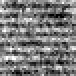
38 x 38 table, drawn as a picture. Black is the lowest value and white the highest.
No row or column stands out. The grain runs across in streaks. The values follow a bell shape. Stripes running across repeat 8 times from top to bottom.
